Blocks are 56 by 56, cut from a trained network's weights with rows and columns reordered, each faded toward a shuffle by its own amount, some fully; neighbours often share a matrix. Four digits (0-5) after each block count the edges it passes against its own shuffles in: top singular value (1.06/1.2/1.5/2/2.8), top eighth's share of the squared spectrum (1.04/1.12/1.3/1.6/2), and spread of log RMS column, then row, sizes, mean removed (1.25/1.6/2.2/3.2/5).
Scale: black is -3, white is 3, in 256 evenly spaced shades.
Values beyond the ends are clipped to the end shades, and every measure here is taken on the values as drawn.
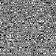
3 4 1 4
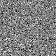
1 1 0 1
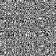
3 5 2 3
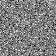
1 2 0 0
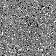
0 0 0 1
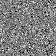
2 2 0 1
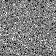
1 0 0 0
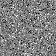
0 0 0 0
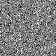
0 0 0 0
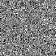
2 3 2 0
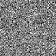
2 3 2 1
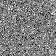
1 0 0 0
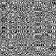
4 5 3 3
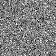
1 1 0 0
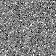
0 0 0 0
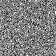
0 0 0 0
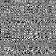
3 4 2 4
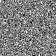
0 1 0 0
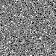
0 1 0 0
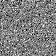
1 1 0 0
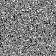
2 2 0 0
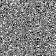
2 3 1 1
